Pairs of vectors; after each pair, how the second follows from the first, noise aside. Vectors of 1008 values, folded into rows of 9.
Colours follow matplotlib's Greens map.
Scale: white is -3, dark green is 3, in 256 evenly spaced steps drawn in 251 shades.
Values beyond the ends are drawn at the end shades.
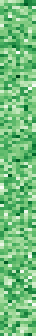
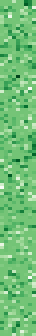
partly zeroed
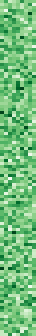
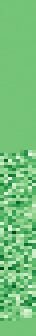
partly zeroed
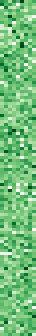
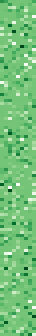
partly zeroed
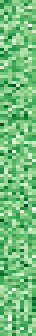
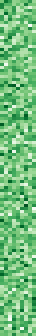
copied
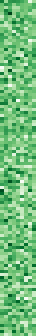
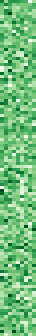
copied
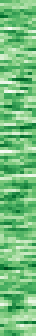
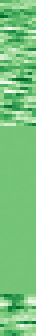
partly zeroed
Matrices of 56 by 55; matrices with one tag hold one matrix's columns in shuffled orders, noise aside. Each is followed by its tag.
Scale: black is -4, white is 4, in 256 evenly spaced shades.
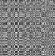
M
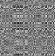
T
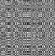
M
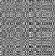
M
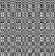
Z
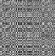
M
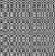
Z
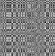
Z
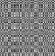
Z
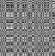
Z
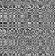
T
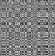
M
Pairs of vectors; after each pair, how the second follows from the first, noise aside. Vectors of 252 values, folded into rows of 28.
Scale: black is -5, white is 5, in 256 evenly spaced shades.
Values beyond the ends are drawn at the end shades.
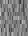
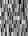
scaled up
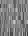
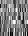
scaled up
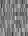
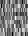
scaled up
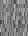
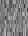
wrapped around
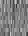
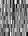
scaled up
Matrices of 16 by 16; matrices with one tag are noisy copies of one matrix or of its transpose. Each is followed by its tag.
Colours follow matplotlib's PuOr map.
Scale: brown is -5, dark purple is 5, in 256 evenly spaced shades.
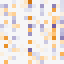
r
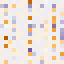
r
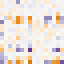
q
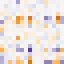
q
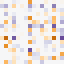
r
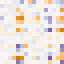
q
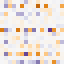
r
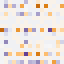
r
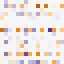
r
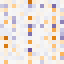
r
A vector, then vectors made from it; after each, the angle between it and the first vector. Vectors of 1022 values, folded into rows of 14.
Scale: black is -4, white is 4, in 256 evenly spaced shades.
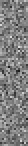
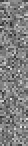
partly opposed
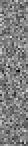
nearly parallel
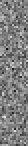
partly aligned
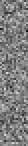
orthogonal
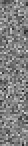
partly aligned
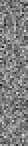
orthogonal
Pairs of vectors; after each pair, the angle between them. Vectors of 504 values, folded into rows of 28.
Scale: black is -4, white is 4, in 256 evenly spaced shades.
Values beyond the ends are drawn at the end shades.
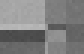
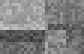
nearly parallel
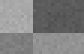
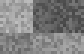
nearly parallel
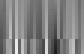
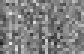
partly aligned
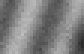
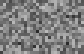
orthogonal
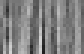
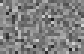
orthogonal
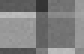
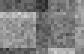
nearly parallel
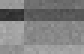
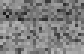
partly aligned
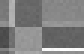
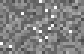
orthogonal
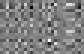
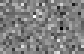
orthogonal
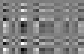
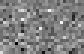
partly aligned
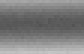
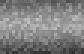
nearly opposite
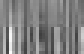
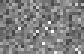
orthogonal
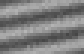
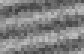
nearly opposite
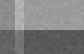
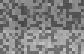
partly opposed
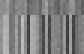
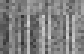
nearly opposite
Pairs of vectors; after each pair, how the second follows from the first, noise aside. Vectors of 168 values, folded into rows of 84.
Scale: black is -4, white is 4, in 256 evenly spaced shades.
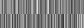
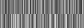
wrapped around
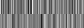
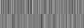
shrunk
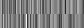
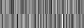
wrapped around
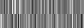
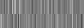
shrunk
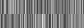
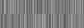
shrunk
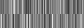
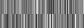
wrapped around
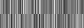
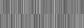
shrunk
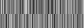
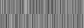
shrunk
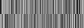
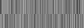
shrunk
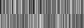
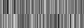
wrapped around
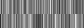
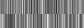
wrapped around
